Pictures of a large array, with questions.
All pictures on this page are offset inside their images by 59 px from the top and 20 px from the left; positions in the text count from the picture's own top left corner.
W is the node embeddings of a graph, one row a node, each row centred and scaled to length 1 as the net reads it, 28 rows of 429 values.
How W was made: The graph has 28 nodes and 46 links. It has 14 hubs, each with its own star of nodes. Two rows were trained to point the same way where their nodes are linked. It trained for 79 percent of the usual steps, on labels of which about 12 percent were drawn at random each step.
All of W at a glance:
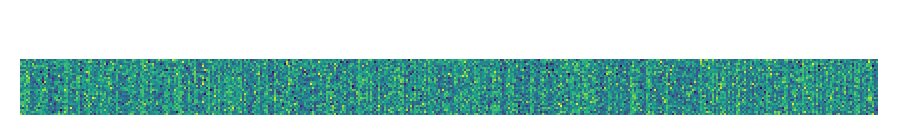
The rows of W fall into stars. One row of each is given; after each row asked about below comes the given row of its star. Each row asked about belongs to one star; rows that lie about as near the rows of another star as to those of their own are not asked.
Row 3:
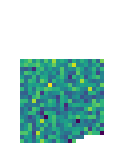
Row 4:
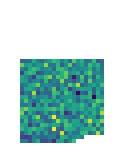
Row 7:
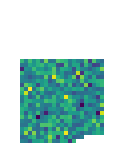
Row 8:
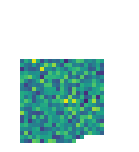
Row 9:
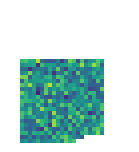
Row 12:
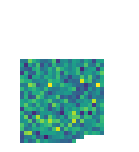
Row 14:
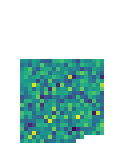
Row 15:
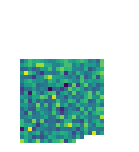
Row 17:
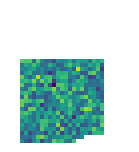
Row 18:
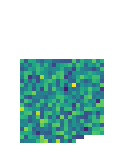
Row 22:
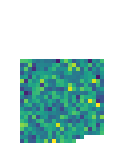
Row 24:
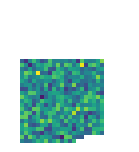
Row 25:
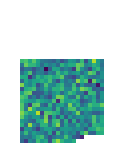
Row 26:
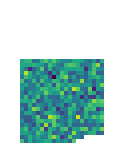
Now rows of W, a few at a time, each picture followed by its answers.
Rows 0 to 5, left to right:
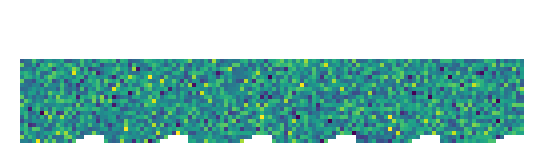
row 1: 17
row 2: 18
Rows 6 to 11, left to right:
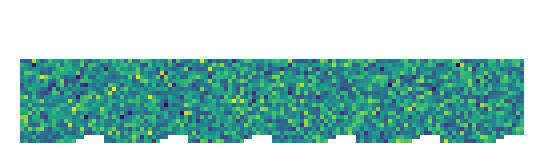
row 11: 14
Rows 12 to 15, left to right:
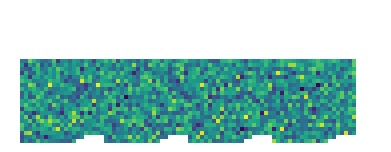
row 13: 26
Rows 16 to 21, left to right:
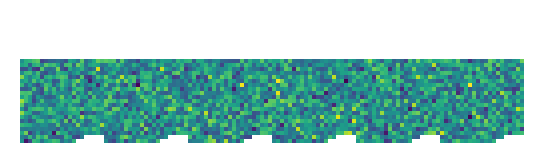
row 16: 8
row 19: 12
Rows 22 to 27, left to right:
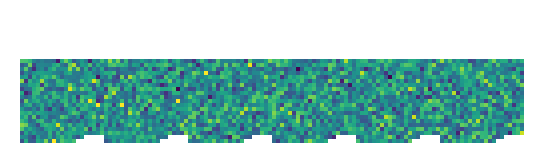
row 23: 25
